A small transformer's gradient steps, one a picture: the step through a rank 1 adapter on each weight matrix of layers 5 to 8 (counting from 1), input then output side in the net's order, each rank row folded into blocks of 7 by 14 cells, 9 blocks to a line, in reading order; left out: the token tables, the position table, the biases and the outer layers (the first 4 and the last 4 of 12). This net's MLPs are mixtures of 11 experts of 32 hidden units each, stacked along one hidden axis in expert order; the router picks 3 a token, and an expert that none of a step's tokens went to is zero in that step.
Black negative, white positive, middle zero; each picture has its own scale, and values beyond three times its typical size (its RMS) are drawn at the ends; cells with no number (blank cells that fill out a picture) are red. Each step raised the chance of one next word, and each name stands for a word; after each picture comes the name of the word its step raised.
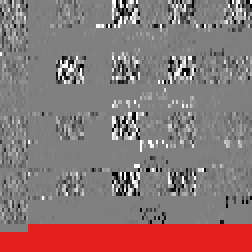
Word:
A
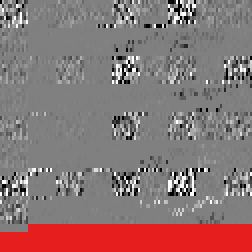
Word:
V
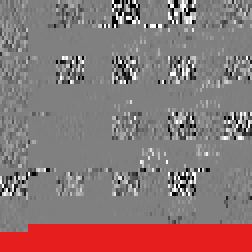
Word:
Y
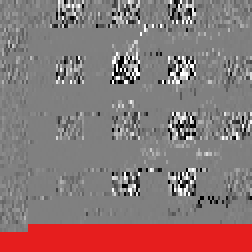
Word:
Y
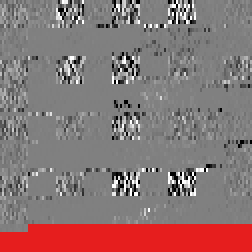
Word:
V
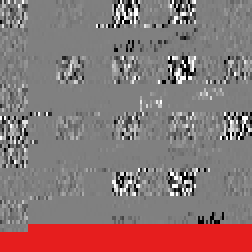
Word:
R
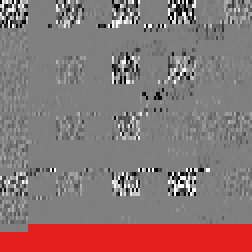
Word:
V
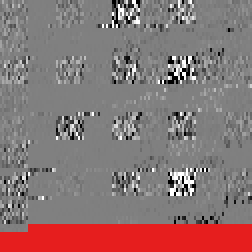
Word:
R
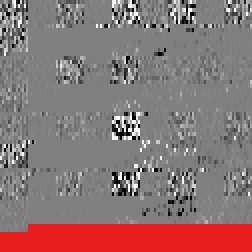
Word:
A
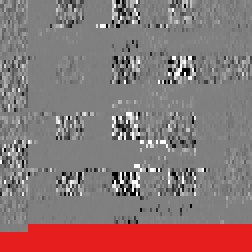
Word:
A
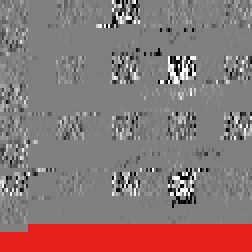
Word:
R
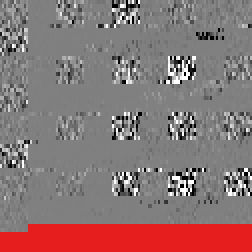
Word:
R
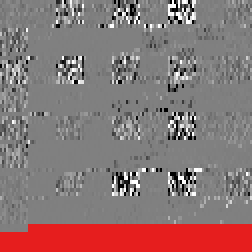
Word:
V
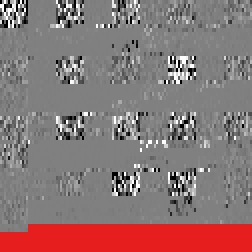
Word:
A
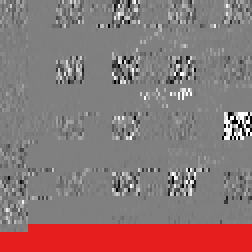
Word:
Y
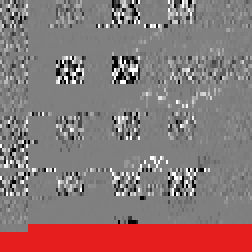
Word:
Y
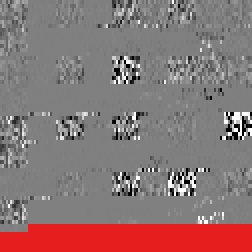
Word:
V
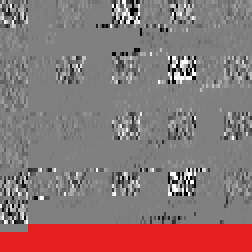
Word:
R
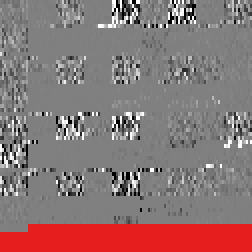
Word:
A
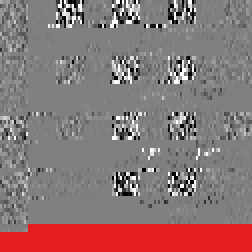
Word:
A
